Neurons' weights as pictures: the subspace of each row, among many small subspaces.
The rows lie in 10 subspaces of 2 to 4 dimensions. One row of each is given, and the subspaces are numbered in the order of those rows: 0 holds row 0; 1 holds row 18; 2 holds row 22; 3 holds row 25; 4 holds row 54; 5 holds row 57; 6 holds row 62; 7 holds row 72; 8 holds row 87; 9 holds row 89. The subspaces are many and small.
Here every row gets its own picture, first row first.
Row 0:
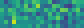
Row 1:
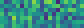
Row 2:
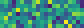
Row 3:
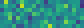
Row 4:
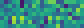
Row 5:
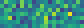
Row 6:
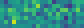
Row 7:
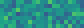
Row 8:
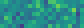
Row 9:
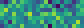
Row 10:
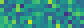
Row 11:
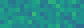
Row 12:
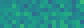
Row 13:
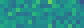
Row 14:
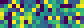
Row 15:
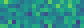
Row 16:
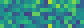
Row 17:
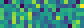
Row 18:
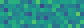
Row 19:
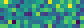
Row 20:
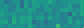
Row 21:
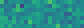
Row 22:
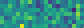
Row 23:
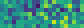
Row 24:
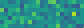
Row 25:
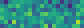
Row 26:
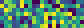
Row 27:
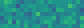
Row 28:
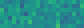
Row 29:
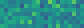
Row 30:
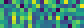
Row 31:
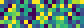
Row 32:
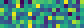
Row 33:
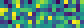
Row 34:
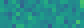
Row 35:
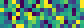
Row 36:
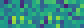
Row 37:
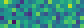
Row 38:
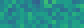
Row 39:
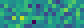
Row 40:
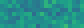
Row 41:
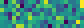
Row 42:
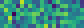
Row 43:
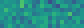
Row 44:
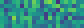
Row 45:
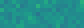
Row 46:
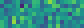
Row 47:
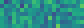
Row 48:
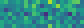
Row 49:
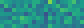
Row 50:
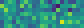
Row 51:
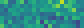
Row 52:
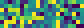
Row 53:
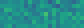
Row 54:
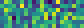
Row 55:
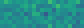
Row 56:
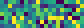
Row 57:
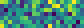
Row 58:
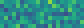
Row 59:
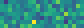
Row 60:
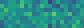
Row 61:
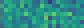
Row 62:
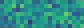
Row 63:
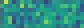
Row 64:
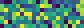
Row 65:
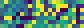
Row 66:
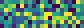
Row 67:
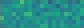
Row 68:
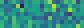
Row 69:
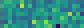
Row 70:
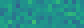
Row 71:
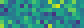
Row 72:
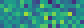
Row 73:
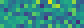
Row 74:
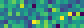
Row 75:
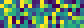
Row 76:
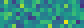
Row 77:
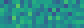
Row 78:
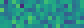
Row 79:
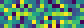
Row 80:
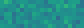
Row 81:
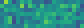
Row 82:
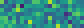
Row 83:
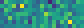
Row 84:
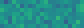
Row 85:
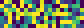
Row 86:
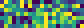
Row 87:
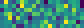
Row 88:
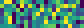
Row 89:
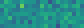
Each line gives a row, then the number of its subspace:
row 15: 3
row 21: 6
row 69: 1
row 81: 1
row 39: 2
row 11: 9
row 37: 3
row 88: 7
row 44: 4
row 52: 9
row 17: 4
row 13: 8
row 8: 2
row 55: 4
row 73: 9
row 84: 1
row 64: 1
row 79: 0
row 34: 8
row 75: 5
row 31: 0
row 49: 2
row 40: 0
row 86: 1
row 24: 9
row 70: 2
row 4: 5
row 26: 7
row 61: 7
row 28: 9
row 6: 0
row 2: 6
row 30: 4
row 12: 0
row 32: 2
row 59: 2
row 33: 2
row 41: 8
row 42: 0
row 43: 5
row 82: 6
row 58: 0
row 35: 8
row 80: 7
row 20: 1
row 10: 6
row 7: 6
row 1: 4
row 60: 5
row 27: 3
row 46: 5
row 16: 7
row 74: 1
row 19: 3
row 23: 0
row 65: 2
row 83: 8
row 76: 6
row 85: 0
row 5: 2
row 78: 6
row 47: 7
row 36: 5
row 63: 1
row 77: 2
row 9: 5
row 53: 4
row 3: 8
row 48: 4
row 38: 0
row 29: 9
